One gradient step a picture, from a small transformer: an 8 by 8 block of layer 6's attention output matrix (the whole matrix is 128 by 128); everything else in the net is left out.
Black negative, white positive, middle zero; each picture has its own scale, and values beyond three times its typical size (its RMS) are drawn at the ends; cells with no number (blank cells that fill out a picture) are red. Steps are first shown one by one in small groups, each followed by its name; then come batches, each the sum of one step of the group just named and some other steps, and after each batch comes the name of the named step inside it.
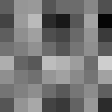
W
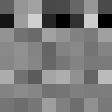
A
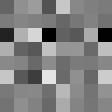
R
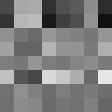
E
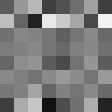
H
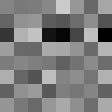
R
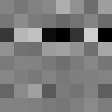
H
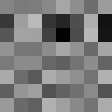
A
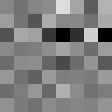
H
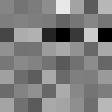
R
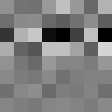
R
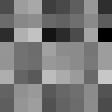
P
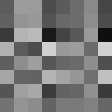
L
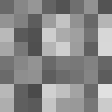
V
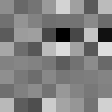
V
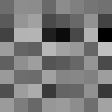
L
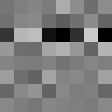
P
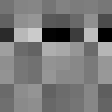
P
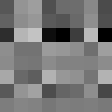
P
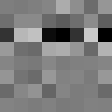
P
